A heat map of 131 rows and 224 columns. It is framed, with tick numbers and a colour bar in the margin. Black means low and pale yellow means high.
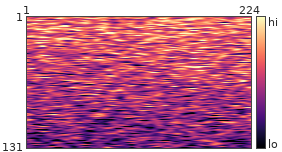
Values rise toward the top. The values follow a bell shape. Streaks run across, left to right.
